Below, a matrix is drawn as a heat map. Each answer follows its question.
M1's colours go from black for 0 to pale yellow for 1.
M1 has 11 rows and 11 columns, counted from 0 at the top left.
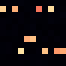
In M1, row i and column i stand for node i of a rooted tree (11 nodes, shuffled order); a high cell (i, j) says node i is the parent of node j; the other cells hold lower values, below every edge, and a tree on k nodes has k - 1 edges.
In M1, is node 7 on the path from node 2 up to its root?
no
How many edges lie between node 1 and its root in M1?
0
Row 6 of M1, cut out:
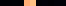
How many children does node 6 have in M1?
2
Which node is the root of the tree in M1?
1
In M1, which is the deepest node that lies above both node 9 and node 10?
8
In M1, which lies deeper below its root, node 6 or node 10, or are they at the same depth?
node 10
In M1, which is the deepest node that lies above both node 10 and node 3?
8
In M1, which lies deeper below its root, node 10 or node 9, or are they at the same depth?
the same depth
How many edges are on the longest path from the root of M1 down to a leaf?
2
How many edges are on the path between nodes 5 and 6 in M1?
1
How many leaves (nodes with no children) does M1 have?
8
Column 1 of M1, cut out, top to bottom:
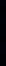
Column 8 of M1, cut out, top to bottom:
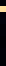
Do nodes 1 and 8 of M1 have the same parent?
no
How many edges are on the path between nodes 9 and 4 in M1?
4
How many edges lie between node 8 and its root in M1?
1
